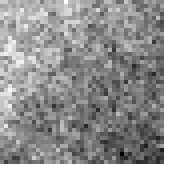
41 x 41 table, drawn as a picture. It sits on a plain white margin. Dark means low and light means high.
The bottom right is the ninth with the lowest average. No row or column stands out. The ninth with the highest average is the top left. There is an overall slope up to the top left.
